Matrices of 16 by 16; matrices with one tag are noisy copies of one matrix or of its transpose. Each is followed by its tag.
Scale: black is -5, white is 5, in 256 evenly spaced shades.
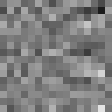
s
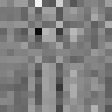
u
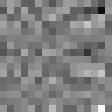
s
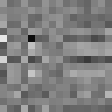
u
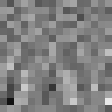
s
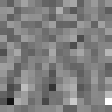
s
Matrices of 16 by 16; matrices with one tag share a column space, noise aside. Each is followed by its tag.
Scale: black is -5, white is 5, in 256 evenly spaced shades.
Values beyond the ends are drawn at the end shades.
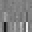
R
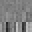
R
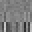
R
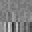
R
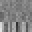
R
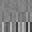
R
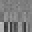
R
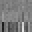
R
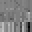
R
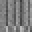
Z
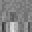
R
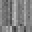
Z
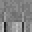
R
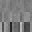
R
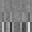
R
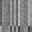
Z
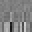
R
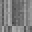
Z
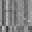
Z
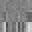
R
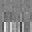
R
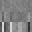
R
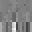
R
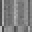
Z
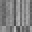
Z
